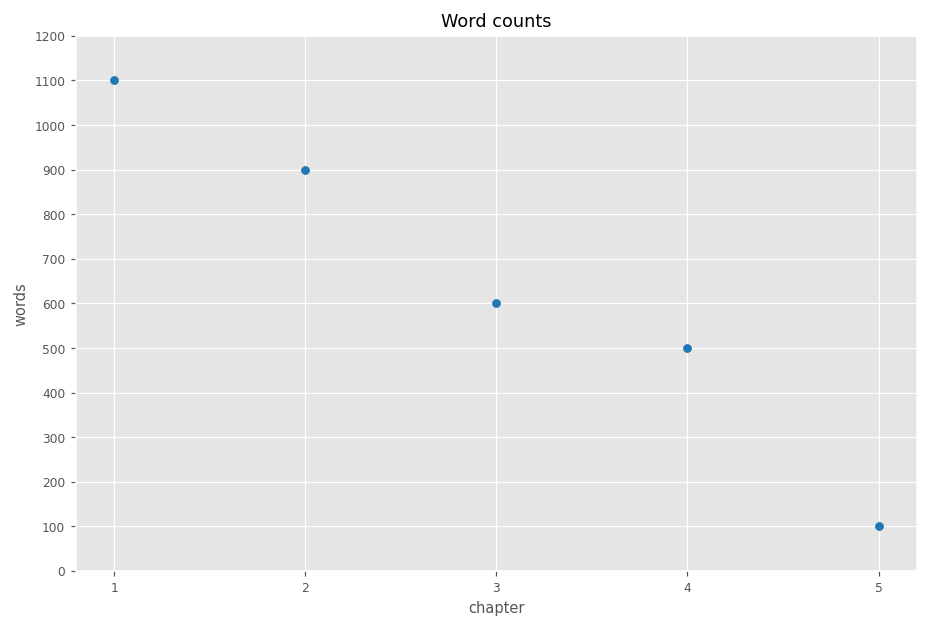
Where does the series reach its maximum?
1
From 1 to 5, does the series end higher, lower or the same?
lower
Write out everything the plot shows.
Title: Word counts
x-axis: chapter, ticks 1 2 3 4 5
y-axis: words, ticks 0 100 200 300 400 500 600 700 800 900 1000 1100 1200
Values:
1100 900 600 500 100
